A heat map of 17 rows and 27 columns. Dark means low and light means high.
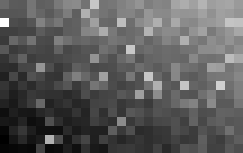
Slope: up to the top right. Stripes: none. Ninth with the lowest average: bottom left. Mirror symmetry: none. Grain: fine.
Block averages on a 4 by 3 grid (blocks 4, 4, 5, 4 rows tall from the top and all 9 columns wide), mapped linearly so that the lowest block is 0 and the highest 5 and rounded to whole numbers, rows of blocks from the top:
345 | 234 | 123 | 012
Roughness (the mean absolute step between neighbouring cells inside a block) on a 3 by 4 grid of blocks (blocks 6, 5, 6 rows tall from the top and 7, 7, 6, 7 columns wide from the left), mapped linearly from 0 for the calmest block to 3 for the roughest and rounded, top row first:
2211
1232
2101
